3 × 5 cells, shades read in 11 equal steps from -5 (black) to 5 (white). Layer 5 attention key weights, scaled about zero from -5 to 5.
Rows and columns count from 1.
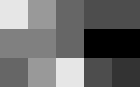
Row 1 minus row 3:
5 0 -5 0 1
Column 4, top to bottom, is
-2 -5 -2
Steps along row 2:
same down down same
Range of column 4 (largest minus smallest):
3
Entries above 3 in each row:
1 0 1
